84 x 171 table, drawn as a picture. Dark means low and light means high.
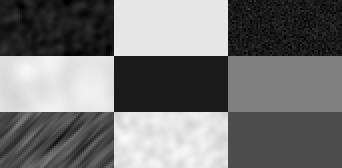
It is made of 3 by 3 panels. Panel 1,1: very low, blotchy, faint in contrast. Panel 1,2: very high, flat. Panel 1,3: very low, fine-grained, faint in contrast. Panel 2,1: very high, smooth, faint in contrast. Panel 2,2: very low, flat. Panel 2,3: middling, flat. Panel 3,1: low, slanting up to the right. Panel 3,2: very high, blotchy, faint in contrast. Panel 3,3: low, flat.
